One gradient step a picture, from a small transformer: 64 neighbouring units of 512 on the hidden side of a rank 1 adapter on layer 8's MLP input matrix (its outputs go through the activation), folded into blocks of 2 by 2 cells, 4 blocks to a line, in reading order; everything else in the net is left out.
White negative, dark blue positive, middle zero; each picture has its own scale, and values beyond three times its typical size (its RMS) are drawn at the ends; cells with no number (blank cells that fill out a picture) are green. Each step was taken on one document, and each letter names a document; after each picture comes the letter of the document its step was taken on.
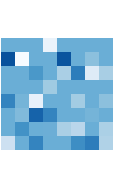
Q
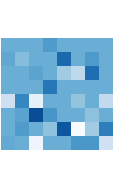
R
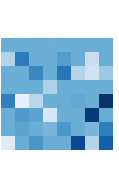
Q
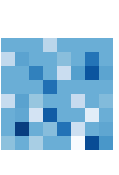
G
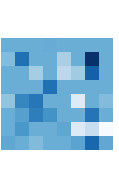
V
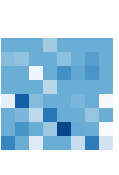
G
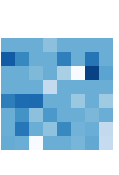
G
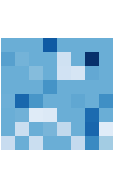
R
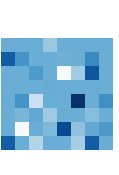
R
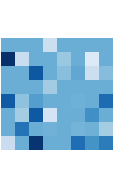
Q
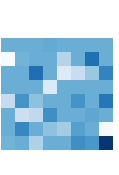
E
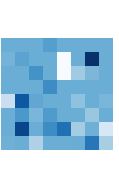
V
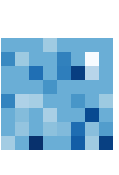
Q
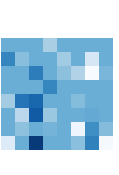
Q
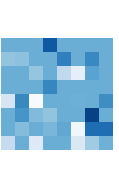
R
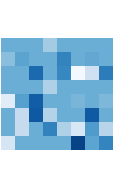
Q
